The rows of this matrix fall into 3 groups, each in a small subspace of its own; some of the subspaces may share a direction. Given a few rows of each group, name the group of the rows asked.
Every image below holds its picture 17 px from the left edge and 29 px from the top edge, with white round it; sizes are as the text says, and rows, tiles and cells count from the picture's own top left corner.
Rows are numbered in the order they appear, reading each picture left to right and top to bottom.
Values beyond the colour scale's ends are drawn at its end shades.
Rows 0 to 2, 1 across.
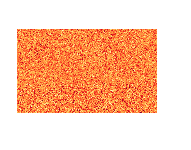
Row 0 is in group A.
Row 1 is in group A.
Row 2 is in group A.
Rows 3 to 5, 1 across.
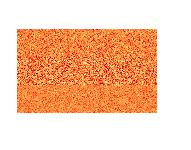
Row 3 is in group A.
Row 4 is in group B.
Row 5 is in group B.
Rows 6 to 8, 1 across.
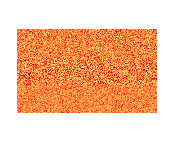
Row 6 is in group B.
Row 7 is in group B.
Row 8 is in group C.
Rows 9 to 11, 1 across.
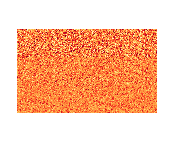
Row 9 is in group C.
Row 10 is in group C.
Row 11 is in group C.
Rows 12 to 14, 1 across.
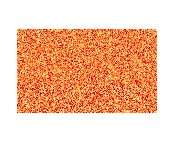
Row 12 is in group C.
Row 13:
C
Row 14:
C
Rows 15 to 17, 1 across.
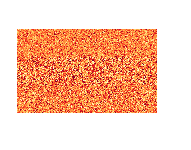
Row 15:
B
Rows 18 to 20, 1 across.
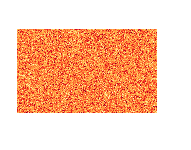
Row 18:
C
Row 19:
B
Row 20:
B
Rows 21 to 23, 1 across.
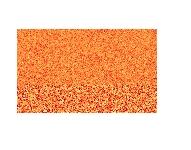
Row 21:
A
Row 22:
A
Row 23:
C
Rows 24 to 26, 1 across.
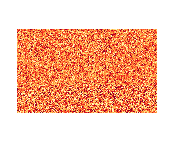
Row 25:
C
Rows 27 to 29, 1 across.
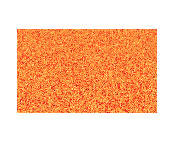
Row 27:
C
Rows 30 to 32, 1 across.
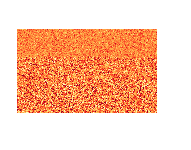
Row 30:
C
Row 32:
C
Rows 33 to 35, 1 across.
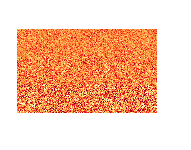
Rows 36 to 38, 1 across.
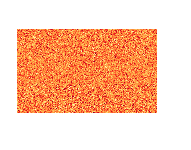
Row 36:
A
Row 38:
C
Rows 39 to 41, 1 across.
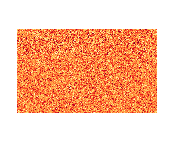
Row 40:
C
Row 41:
C
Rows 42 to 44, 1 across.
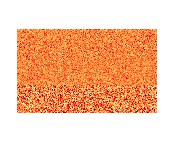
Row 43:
B
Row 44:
B
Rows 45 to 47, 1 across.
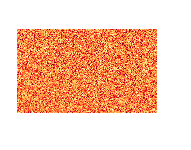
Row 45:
A
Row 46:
B
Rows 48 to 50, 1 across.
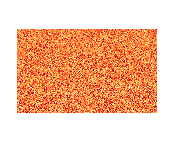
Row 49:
C
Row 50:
A
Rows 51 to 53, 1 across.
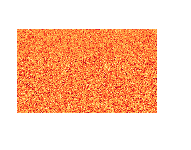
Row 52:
B
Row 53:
B
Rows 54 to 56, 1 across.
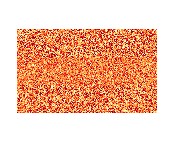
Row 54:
A
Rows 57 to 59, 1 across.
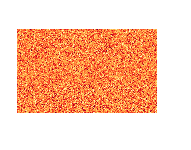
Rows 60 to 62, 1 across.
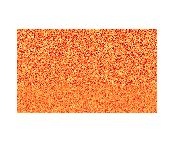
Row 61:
B
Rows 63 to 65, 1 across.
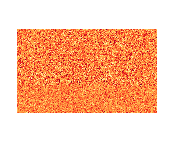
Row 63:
B
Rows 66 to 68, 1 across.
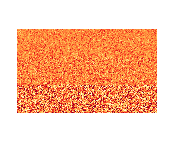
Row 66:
A
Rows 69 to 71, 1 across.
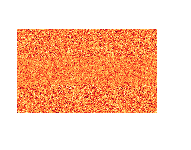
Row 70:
C
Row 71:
C
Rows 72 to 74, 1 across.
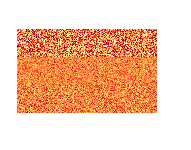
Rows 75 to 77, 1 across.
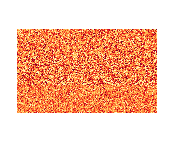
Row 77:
B
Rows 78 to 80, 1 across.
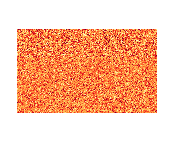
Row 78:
B
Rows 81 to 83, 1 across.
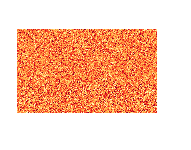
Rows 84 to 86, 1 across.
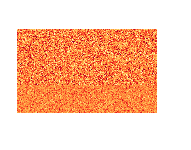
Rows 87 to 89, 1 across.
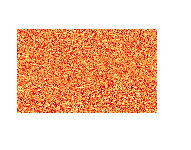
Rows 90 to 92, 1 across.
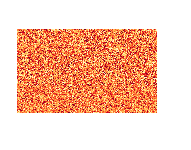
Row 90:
C
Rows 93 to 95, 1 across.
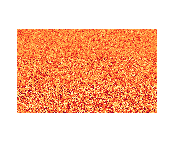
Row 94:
A
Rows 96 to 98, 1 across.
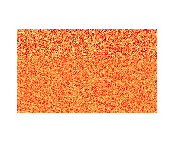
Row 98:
C
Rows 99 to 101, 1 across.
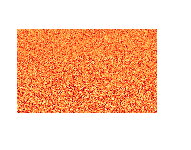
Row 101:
C
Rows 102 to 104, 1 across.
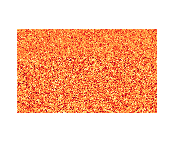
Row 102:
B
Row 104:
B
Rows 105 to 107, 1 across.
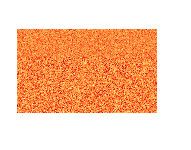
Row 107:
C
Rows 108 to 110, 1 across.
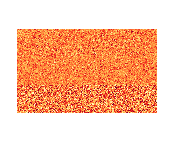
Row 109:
B
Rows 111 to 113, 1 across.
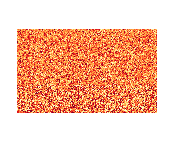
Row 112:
A
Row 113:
C
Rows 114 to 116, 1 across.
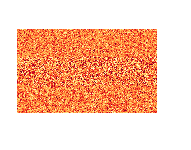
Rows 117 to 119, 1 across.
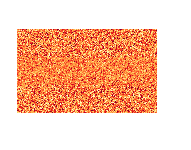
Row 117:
C
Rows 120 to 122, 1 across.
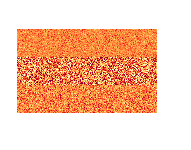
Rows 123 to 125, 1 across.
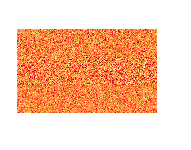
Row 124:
B
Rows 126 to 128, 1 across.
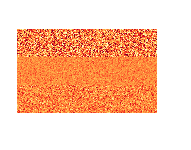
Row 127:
C
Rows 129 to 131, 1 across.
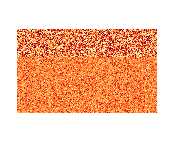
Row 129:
C
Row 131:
C
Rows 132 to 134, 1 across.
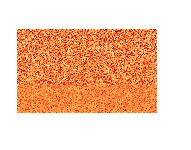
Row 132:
B
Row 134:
C
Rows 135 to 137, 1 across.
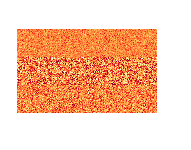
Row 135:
B
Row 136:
C
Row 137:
C
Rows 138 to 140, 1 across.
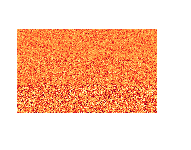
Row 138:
C
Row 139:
C
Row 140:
A
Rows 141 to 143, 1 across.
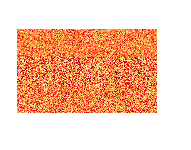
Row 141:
C
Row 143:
A
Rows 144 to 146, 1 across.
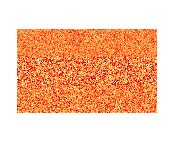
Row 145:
C
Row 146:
C
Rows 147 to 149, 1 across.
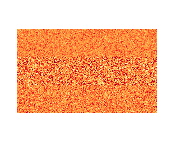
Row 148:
B
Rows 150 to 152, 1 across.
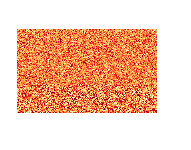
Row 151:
B
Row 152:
B
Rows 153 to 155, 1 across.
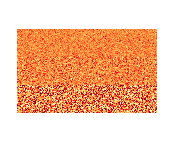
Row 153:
A
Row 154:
C
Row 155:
C
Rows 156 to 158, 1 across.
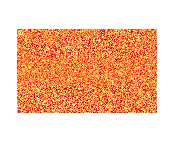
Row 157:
B
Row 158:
C
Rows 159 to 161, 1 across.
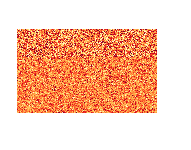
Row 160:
C
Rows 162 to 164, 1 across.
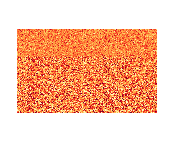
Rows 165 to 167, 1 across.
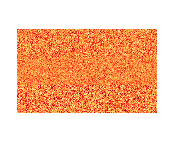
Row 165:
C
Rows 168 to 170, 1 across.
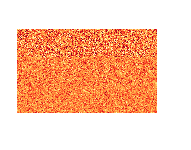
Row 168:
A
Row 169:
B
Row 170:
B
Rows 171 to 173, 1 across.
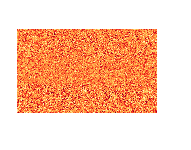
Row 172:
B
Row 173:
B
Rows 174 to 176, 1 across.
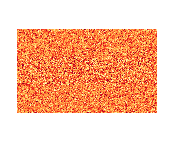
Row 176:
B
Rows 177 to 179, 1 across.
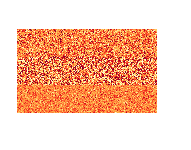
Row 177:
B
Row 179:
B
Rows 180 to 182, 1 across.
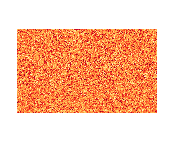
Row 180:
C
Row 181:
A
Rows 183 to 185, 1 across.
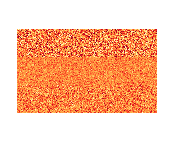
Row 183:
A
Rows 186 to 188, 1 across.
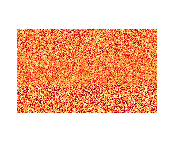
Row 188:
B
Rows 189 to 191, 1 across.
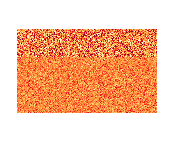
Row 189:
A
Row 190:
A
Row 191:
B
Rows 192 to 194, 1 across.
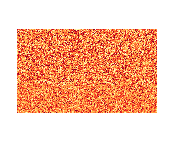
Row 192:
C
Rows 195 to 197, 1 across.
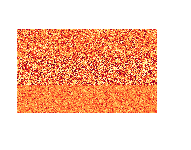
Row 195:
A
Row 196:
B
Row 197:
B
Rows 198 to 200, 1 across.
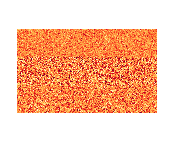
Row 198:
B
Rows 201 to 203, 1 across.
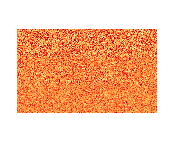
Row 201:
C
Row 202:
A
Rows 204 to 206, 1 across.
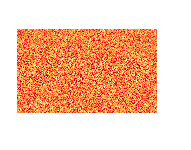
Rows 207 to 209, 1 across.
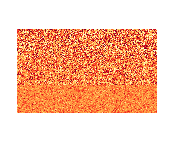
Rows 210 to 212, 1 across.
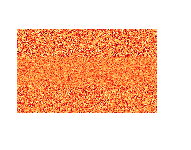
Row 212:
A
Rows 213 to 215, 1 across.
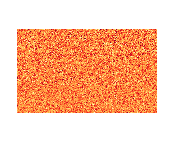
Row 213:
B
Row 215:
A
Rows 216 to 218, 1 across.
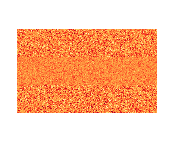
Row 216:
C
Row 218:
C
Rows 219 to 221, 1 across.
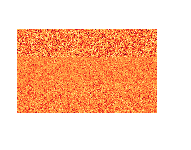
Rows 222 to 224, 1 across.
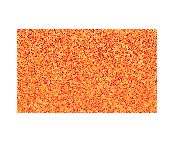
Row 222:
A
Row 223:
C
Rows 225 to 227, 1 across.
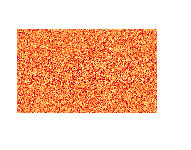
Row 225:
C
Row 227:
A
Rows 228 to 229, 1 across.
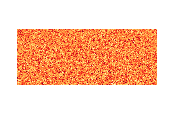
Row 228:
A
